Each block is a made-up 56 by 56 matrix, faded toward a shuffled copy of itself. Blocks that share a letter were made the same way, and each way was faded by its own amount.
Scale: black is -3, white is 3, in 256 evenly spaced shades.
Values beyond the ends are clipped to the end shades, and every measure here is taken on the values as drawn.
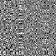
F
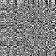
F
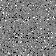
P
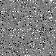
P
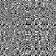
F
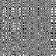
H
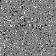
P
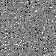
P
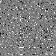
P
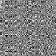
F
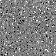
P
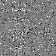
P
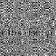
F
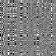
H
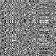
F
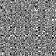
F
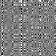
H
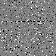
P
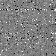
P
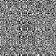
F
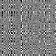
H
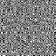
F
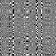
H
